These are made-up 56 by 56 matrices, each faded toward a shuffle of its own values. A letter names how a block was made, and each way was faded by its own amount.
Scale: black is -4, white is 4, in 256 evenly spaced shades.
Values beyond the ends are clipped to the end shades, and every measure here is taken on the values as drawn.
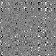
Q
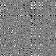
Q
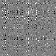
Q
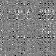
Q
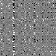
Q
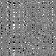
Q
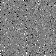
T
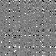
Q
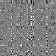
Q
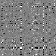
Q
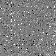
T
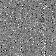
T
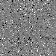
T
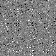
T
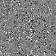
T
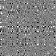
Q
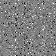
T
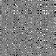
Q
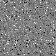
T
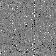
T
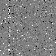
T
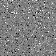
T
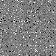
T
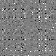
Q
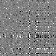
Q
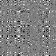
Q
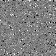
T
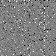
T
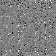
T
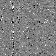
T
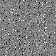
T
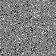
T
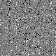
T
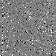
T
